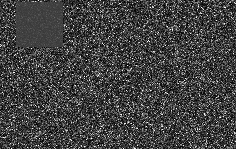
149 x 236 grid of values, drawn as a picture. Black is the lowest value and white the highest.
The top left is the calmest part. Most values sit low, with a long tail of high ones. In the top left lies a patch that is calmer than the rest. No single row or column stands out from its neighbours. Fine speckle covers the field.
